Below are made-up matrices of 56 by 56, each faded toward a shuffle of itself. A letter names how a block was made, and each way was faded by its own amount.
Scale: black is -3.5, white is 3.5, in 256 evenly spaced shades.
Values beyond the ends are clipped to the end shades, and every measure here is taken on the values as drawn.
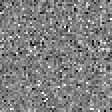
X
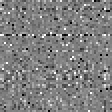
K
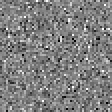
X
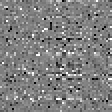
K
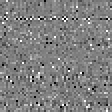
K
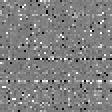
K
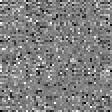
K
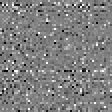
K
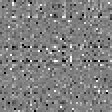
K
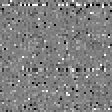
K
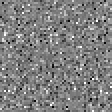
X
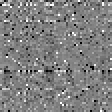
K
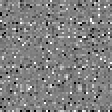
K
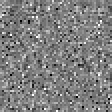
X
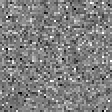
X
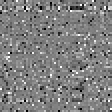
K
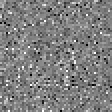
X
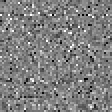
X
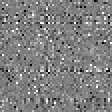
K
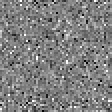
X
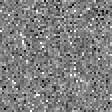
X
